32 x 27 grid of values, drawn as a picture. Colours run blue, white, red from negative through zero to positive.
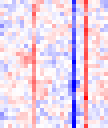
Columns 9, 19 and 22 stand out from the rest. No overall slope runs across the table. Overall the values sit about 50% of the way up the scale. Streaks run downward. The distribution is heavy-tailed on both sides.
